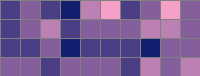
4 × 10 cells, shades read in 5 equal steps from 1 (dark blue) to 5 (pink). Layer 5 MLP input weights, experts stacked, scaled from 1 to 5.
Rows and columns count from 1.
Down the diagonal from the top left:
2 3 3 3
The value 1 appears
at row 1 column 4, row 3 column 4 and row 3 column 8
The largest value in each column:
3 3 4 3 4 5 3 4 5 4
